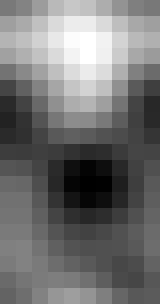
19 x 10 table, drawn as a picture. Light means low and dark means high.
The texture is blotchy. The bottom left is the calmest part. No lone cell stands out from its neighbours. The ninth with the lowest average is the top middle. There are no regular stripes.
